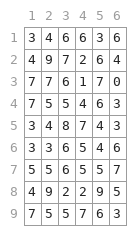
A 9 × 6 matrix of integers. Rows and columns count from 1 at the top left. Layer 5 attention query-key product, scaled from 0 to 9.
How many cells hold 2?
3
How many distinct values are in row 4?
5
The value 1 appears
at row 3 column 4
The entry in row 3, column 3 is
6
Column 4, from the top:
6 2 1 4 7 5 5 2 7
